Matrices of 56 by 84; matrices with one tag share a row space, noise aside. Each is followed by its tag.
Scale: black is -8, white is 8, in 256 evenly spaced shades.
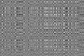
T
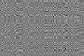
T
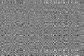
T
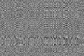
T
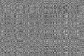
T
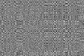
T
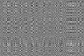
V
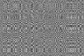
V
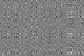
V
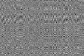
T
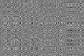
V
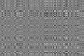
T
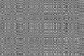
T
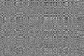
T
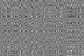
V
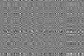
V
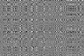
V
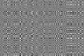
V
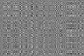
V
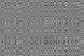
T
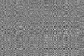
T
